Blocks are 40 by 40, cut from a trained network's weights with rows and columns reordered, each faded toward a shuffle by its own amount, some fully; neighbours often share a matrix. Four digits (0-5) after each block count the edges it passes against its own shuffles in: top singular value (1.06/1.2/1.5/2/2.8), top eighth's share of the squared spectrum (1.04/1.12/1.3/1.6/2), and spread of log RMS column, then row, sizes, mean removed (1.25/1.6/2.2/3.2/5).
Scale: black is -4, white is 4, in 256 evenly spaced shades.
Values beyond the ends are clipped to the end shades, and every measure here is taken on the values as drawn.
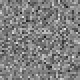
2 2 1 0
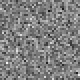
0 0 0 0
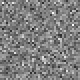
0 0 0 0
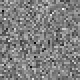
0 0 0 0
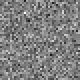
0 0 0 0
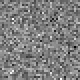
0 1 0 0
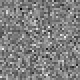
1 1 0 0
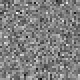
2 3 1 1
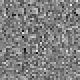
2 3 1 1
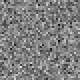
2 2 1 0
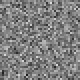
1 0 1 0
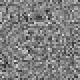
3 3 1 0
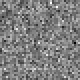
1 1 0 0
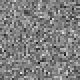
1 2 0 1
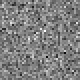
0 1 0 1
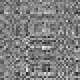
4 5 2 3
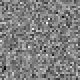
0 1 0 0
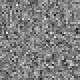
2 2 0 1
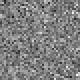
1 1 0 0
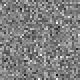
2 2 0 1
